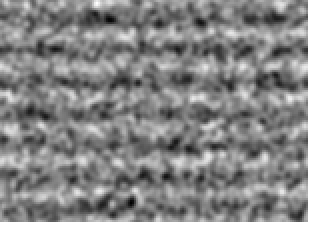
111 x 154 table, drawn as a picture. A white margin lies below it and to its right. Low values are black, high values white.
There are no lone odd cells. On average the colour sits 50% of the way up the scale. The histogram is bell-shaped. Horizontal stripes repeat 7 times down the table. No seam splits the table.
